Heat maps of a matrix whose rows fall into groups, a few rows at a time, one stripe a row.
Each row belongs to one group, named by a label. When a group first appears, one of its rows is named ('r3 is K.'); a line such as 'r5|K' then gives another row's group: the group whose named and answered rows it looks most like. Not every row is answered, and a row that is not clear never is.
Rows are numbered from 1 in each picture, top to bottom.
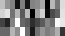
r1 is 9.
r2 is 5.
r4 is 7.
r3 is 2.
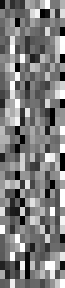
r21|5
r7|7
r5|2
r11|2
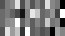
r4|5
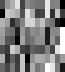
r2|5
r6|2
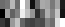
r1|7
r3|2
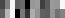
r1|2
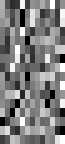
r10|9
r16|2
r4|7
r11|5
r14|7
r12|9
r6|2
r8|2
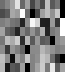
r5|5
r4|9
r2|7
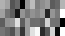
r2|9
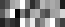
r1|7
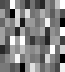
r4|9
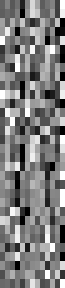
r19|5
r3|7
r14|2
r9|7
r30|9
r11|5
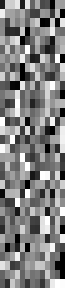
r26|7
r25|7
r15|5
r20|7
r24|9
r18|7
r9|5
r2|7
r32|2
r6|5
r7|7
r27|9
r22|5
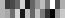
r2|5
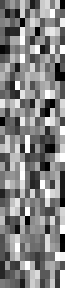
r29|2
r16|5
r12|5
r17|5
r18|2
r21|7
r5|7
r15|9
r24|5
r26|9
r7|7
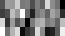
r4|5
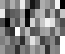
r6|9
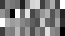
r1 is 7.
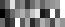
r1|2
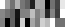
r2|9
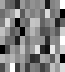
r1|9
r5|9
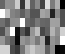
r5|9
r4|2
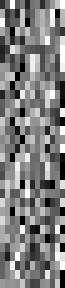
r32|7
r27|5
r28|7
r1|2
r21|5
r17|9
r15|9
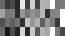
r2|9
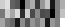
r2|5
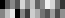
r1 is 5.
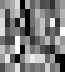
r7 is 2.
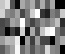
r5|5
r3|7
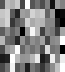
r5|9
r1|5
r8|2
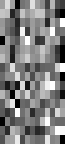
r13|2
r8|2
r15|2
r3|9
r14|7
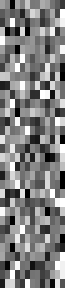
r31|2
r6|9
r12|2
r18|5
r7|7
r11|7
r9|7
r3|2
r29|9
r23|2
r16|7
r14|2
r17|2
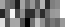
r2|2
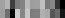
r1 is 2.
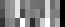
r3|7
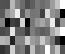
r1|2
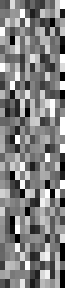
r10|2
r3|5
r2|7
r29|7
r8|5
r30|5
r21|9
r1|2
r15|9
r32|7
